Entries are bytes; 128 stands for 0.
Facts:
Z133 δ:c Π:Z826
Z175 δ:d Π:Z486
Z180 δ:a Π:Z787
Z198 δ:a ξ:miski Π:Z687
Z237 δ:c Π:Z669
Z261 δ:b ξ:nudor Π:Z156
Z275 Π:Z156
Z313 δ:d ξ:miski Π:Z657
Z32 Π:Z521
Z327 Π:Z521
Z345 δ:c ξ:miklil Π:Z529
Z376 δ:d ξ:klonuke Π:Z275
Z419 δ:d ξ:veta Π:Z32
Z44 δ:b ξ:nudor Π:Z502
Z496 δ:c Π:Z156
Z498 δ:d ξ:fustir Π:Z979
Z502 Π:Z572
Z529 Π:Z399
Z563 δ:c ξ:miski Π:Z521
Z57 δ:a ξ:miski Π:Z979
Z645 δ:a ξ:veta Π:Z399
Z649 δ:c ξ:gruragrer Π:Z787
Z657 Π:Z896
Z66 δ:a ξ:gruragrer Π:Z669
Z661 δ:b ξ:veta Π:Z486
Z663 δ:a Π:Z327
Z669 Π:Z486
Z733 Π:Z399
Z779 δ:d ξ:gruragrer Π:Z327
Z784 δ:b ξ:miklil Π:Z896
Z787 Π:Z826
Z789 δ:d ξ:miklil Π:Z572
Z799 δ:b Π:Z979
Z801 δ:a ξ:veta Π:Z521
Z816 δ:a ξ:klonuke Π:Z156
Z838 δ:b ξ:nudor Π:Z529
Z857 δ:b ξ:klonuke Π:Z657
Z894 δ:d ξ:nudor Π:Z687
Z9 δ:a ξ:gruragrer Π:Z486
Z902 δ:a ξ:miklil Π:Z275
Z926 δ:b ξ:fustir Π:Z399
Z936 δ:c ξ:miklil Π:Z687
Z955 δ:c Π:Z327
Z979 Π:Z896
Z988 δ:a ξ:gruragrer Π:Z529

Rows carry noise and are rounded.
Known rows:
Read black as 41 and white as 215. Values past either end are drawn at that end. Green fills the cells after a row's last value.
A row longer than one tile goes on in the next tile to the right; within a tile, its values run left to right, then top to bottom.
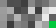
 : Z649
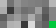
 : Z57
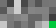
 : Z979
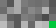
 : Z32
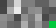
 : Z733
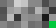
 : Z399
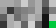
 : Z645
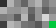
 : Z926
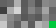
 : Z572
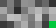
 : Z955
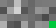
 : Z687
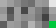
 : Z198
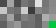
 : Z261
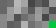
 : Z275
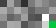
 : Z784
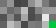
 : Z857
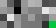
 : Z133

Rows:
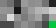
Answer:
Z563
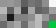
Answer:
Z180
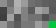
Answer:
Z657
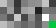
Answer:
Z789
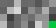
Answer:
Z787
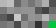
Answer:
Z894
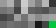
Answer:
Z175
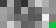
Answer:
Z44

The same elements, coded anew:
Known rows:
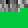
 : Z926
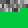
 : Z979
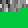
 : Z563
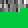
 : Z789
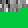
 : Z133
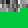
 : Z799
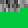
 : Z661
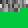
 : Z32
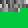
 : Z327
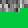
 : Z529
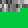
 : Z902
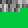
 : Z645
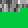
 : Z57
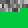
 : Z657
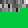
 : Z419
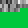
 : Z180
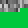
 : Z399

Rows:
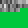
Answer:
Z66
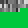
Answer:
Z894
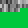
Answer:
Z198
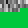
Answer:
Z787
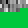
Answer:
Z649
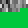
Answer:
Z955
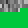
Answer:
Z687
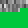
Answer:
Z486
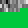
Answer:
Z496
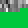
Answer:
Z237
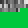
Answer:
Z779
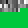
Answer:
Z376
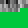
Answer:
Z838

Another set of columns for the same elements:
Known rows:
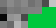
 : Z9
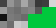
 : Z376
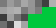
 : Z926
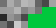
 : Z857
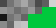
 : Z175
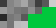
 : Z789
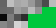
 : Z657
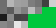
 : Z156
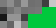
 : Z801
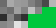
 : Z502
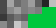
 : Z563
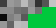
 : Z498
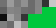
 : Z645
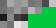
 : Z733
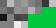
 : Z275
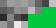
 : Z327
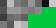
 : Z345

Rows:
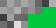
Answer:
Z261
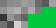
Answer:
Z661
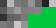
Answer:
Z496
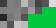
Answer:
Z419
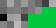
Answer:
Z57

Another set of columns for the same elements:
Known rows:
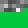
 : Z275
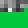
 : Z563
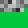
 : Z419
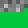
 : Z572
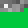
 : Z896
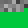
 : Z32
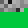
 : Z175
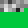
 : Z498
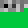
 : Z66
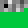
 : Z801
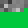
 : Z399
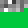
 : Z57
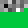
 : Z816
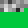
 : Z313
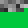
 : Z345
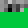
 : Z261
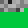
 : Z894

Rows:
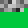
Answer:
Z779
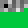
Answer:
Z198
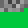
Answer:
Z669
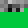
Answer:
Z44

